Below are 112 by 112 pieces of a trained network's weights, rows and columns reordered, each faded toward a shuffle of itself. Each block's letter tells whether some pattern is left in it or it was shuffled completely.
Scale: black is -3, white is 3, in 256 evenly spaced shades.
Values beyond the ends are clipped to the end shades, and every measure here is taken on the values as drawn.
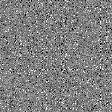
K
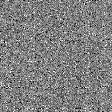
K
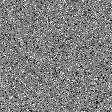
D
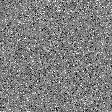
D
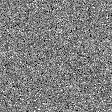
D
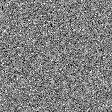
D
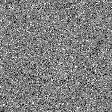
K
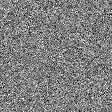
D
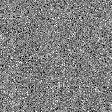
K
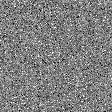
D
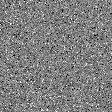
D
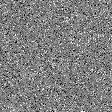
D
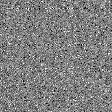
K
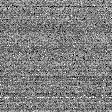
K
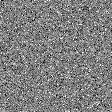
D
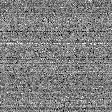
K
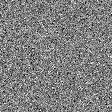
D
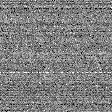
K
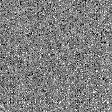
K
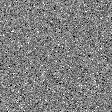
D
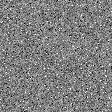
D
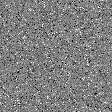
D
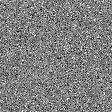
D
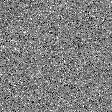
D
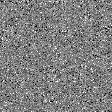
K
